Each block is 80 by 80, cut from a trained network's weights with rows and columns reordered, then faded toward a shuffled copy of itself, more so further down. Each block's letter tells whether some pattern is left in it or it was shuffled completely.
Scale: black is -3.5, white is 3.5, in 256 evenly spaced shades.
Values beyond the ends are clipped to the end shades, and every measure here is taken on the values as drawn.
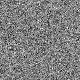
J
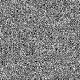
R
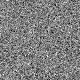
J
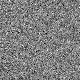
J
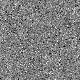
J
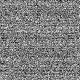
R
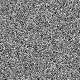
J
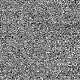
R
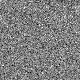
J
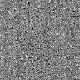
R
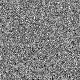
J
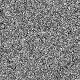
J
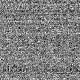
R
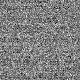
R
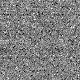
R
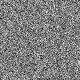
J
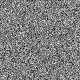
J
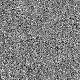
R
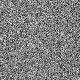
R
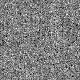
R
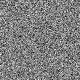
J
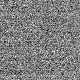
R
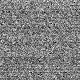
R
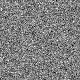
J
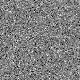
R
